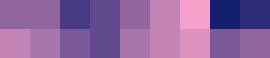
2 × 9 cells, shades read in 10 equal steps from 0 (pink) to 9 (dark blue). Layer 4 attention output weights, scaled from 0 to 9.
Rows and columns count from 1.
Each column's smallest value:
2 3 5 6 3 2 0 5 4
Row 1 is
4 4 7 6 4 2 0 9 8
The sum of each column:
6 7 12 12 7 4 1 14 12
